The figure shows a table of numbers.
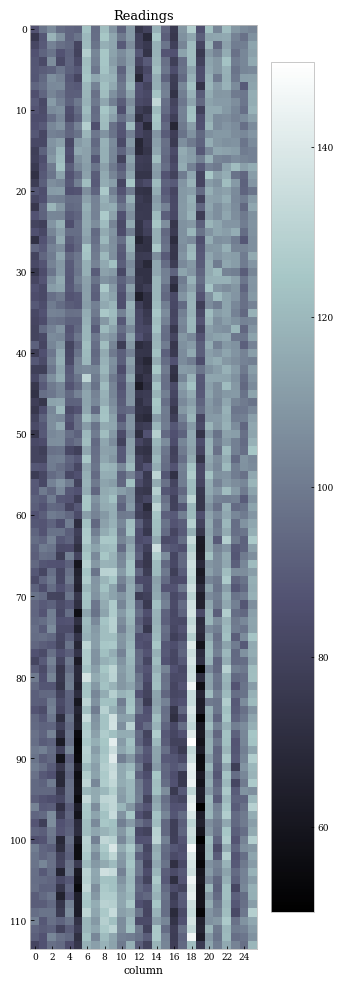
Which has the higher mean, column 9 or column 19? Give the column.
9
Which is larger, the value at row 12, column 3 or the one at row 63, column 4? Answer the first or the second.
the first
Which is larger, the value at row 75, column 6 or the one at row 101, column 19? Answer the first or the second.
the first
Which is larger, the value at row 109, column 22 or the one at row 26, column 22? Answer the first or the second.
the first
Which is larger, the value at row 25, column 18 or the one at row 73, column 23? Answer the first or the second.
the first
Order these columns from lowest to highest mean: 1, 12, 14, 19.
19, 12, 1, 14
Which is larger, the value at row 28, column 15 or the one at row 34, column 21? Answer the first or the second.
the second
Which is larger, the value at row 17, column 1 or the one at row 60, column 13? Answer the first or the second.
the first
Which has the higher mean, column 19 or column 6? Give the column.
6
